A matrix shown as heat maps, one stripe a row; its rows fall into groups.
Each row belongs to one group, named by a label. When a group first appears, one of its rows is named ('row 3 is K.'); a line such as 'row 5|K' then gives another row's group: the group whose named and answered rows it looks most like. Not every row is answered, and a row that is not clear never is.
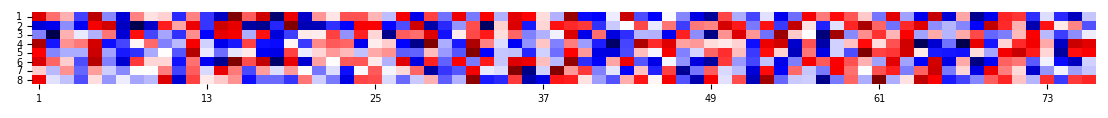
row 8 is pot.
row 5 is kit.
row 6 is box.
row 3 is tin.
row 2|pot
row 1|box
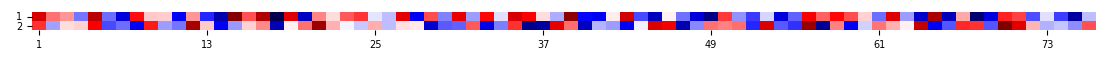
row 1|box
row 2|kit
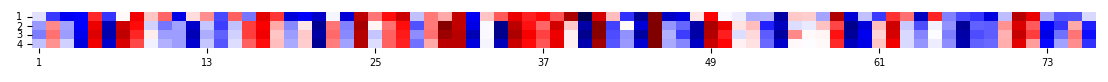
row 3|box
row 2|box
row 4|box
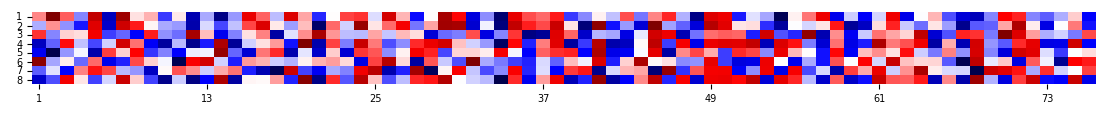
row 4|tin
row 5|tin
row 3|kit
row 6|kit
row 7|pot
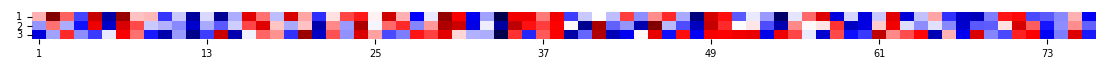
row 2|box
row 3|tin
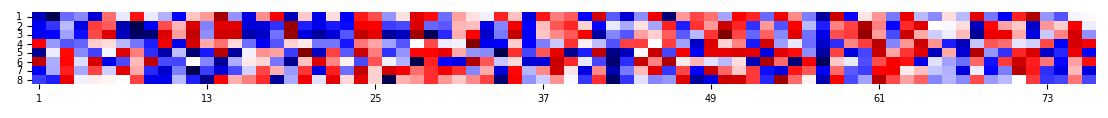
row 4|pot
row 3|pot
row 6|kit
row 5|tin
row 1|tin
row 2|pot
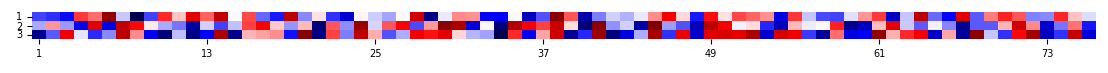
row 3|tin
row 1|pot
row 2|box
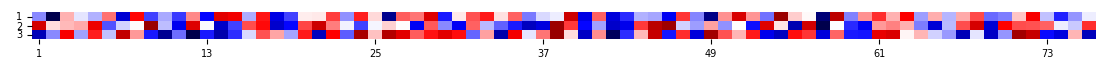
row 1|tin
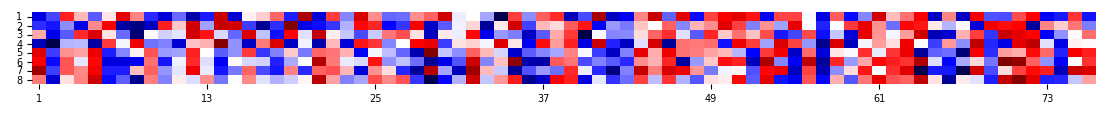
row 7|kit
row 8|kit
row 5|kit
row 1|tin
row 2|pot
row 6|kit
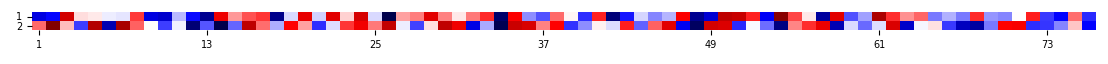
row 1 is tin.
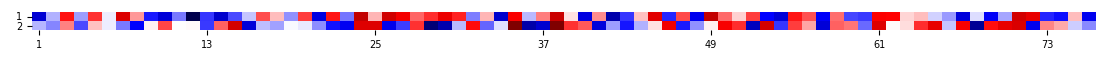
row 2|pot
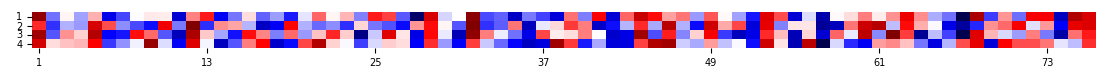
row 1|kit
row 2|pot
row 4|kit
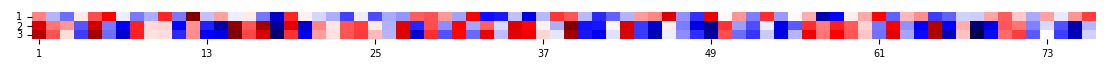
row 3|box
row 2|box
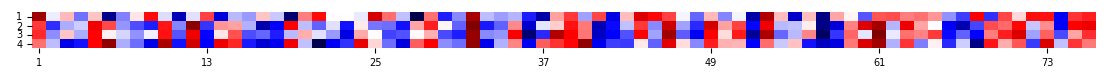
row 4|pot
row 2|pot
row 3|pot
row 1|kit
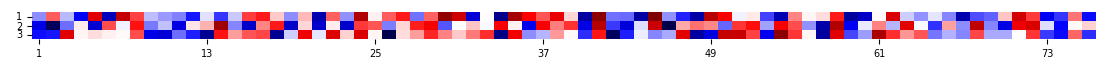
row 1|box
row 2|tin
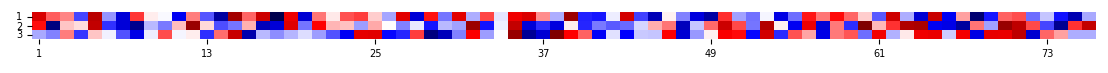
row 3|pot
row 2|kit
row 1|box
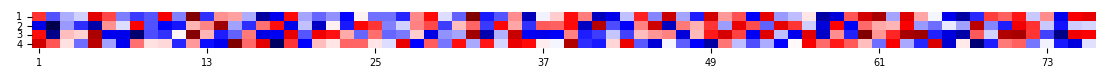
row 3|kit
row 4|box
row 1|pot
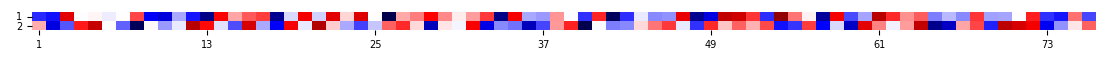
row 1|tin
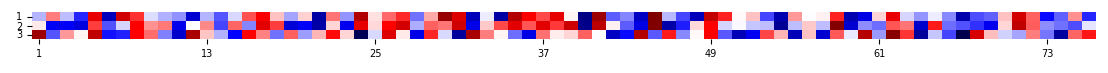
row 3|kit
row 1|box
